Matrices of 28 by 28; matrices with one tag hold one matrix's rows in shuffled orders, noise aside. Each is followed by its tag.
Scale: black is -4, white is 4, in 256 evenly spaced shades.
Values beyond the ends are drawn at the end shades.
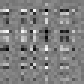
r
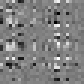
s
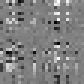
s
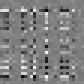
r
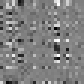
s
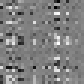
s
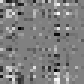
s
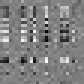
r
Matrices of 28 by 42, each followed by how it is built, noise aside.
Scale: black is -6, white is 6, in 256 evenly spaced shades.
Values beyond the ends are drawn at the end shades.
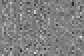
uneven columns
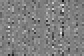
uneven columns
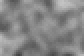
smooth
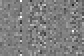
uneven columns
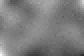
smooth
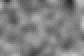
smooth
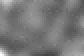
smooth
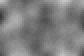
smooth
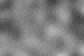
smooth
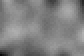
smooth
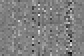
uneven columns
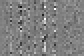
uneven columns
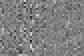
uneven columns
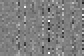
uneven columns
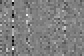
uneven columns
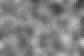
smooth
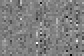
uneven columns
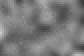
smooth
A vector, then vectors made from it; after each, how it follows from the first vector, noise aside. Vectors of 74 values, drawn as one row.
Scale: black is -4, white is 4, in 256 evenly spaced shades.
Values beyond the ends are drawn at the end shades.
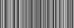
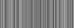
shrunk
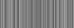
shrunk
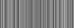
shrunk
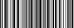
scaled up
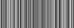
reversed
